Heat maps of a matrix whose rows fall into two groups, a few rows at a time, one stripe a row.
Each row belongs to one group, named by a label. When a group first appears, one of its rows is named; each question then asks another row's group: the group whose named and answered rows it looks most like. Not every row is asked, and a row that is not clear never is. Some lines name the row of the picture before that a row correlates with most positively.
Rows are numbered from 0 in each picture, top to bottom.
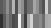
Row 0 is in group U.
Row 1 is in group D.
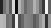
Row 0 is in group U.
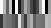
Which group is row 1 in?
D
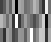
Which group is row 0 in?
U
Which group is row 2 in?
D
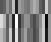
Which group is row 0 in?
U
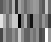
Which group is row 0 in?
U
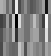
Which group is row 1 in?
U
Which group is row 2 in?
U
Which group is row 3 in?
D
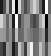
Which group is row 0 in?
U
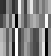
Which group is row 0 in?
D
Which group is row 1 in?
U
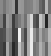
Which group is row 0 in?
U
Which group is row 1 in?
D
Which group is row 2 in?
D
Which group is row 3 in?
D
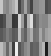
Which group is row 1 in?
D
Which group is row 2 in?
D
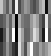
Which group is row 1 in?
U
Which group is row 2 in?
U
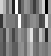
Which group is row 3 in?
D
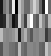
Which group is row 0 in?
U
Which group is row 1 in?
D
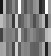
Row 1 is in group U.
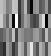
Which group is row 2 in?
U
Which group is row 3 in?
D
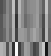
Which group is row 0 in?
U
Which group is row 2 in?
U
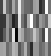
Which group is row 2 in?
U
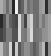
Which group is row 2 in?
D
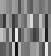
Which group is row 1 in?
D
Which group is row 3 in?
U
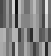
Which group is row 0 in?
U
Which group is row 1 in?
U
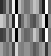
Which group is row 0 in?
U
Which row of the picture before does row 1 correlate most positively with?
3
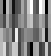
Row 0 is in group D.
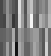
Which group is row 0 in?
D
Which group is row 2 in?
U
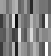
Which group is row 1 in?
U
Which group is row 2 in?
D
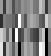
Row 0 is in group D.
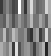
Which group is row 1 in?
D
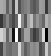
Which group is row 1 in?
D
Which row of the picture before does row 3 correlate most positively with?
0
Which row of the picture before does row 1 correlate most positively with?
0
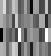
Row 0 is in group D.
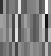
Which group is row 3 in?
U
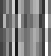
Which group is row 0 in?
U
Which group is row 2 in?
U
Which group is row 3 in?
U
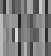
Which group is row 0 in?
D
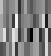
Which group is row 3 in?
U
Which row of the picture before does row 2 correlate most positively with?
3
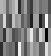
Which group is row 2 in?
D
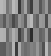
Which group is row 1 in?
D
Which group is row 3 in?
U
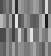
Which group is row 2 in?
D
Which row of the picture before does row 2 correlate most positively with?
1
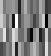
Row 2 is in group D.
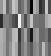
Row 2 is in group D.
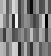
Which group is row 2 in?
D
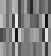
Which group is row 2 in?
U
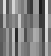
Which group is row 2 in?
U
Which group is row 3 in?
U
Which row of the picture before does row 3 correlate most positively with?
2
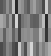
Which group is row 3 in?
D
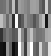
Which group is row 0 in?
U
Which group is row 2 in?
D
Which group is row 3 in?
D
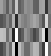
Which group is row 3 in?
U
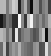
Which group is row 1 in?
D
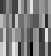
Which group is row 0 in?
D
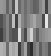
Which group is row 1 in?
U
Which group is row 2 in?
D
